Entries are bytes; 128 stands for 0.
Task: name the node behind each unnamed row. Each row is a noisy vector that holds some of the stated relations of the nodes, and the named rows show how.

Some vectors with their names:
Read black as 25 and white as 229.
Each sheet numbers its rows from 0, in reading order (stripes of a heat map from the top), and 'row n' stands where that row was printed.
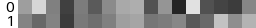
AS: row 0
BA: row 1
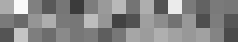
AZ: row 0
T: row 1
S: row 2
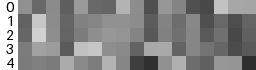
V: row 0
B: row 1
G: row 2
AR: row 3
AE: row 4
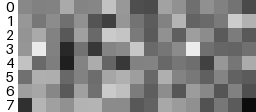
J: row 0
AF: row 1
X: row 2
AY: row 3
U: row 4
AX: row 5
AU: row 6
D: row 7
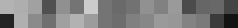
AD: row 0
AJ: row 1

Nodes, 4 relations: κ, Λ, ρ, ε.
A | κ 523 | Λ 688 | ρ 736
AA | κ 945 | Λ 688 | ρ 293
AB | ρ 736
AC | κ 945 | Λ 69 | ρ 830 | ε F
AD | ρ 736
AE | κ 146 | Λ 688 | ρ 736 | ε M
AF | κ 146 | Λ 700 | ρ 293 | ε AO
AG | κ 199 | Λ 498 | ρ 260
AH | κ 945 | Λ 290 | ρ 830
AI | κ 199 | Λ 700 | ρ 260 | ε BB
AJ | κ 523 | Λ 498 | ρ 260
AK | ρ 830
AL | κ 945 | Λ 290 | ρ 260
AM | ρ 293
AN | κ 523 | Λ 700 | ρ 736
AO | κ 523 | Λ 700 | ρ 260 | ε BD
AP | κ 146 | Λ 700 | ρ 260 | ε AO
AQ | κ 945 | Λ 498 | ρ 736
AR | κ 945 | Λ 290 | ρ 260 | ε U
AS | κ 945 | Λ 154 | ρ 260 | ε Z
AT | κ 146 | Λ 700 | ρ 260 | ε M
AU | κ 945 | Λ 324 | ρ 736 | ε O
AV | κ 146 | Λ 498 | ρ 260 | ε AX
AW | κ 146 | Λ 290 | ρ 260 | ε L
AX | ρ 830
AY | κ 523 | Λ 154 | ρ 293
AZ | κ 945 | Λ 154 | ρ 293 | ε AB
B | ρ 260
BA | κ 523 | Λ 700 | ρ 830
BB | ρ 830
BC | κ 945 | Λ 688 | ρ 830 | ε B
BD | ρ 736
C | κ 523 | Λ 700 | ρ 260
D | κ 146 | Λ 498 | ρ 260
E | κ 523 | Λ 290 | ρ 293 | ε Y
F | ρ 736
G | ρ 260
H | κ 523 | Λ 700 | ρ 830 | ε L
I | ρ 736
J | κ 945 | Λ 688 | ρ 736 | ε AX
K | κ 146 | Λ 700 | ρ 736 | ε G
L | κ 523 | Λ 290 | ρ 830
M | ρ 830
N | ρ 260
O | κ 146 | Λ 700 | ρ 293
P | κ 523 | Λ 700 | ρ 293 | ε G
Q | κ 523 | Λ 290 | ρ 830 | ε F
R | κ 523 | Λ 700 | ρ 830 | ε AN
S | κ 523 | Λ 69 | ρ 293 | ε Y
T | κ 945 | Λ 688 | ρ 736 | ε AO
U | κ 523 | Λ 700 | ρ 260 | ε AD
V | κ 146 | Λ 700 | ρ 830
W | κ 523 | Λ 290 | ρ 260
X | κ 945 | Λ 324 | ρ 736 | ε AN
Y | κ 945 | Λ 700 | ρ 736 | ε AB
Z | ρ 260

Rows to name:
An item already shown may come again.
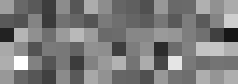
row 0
AN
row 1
AO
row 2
AJ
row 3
Y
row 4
AZ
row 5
AN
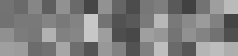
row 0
AP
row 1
A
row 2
J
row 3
O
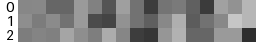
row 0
AT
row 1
AF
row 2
AE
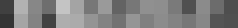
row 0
AW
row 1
W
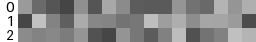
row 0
AN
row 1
E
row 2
AF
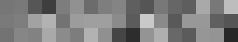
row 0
C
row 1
BC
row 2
AE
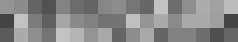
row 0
P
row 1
E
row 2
AL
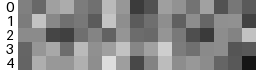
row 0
T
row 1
AB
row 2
AI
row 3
AH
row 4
AQ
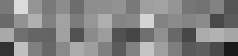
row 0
AM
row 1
AC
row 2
K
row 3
AG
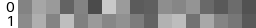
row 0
BD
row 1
AA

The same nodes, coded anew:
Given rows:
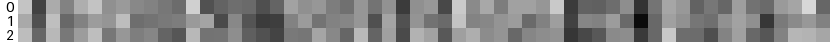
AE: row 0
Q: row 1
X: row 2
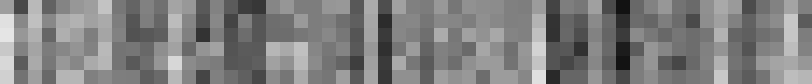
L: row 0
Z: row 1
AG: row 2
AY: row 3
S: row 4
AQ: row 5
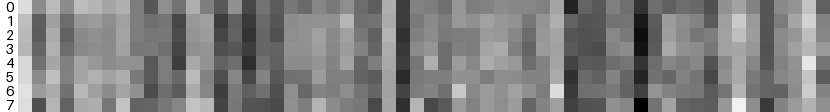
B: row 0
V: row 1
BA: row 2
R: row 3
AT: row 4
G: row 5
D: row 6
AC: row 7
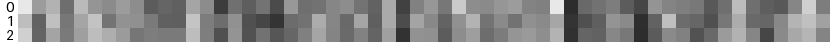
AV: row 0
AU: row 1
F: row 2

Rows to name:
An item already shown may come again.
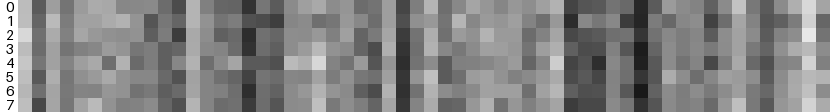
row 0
K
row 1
AW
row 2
AT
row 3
P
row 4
AZ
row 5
AN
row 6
P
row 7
Y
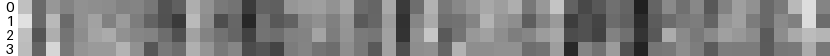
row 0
AF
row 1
AI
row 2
AN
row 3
W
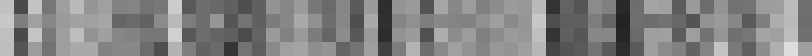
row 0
A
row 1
AM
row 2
A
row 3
K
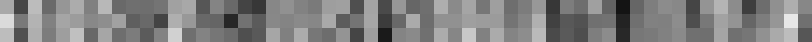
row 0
AH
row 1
AP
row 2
AA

